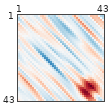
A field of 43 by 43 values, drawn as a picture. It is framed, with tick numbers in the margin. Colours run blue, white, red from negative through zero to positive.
Neither half mirrors the other. A single bump stands in the bottom right. There are no lone odd cells. The grain runs diagonally down to the right. The ninth with the highest average is the bottom right. No row or column stands out.
